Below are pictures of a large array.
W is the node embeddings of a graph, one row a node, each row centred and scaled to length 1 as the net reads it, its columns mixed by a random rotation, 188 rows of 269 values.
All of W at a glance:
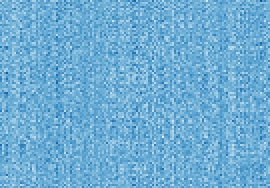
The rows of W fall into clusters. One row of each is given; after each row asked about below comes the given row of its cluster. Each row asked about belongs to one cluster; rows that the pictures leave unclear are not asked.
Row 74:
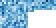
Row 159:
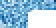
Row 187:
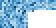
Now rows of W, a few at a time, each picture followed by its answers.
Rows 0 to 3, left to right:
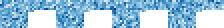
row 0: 159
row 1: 159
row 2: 74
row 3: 187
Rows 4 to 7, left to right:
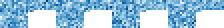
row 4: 74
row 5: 159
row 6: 187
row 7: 159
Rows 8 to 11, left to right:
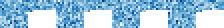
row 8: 74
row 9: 74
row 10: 159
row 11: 187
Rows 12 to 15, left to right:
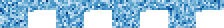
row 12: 74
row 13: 159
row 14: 159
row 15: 74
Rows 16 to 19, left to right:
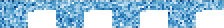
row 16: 187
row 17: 159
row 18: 159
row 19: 187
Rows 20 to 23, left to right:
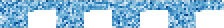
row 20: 74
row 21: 74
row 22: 159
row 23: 74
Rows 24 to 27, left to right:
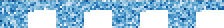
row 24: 187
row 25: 159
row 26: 159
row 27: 159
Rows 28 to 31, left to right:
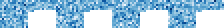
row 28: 187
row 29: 74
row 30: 159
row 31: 74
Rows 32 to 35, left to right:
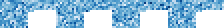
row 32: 187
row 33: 74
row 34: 159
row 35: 187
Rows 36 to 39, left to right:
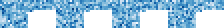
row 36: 74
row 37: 74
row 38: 74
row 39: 187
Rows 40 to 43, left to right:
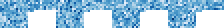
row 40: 74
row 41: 187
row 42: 159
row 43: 159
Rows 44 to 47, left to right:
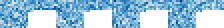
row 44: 159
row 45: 74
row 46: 187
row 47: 187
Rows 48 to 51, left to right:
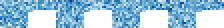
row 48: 159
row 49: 187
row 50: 159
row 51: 74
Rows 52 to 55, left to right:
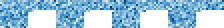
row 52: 159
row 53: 159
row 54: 187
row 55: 159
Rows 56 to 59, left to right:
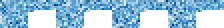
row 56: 74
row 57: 159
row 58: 159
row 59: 74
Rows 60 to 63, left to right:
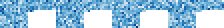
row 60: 74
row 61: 187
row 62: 159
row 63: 74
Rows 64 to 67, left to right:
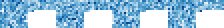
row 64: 187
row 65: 159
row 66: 74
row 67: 187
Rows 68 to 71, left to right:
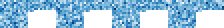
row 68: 74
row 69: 74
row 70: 74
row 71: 159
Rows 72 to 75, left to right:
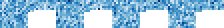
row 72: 187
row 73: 187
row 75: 74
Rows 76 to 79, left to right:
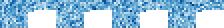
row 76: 187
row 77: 74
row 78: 187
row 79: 187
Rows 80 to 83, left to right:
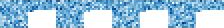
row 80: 74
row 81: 187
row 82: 74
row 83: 74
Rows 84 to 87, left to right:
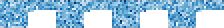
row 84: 159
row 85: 187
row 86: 187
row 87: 159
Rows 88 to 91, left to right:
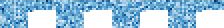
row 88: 74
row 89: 74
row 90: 159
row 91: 74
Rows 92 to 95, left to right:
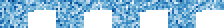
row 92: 187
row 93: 187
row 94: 74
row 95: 187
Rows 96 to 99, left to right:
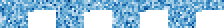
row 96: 74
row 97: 187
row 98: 74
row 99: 159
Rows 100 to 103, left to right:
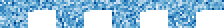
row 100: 74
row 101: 159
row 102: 187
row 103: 159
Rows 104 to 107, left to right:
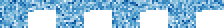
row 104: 187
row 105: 74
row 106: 187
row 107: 74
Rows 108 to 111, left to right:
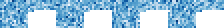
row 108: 187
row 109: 159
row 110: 187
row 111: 187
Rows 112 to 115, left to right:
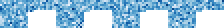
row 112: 74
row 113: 159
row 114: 74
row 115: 159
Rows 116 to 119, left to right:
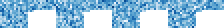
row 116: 74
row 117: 74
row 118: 187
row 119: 159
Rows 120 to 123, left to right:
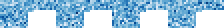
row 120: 159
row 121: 159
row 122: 187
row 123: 159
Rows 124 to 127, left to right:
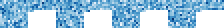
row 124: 74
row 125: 187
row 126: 159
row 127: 159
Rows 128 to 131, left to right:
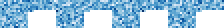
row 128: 74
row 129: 159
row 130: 74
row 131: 159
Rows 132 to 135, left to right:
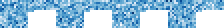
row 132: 74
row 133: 159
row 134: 159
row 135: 187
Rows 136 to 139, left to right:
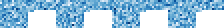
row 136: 159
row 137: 159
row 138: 74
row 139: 159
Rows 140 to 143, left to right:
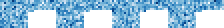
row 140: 187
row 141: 74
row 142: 74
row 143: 74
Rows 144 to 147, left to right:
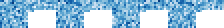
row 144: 187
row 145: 187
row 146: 74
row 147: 187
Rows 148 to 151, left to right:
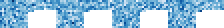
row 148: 187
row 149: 74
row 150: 159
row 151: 187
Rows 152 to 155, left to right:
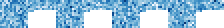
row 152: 187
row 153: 187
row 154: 187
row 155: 74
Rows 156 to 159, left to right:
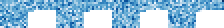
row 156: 159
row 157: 74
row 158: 187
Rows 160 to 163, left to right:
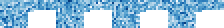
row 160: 159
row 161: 187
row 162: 187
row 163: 74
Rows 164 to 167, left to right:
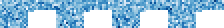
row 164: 159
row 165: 74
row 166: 159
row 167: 74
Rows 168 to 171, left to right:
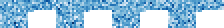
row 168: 74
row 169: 74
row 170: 159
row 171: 74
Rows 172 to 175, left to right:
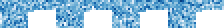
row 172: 74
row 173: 159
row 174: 74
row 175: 187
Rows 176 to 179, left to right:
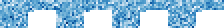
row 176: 159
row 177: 74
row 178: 159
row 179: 159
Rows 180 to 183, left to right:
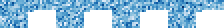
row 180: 74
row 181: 159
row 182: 74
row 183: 187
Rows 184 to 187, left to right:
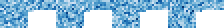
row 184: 159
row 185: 159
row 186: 74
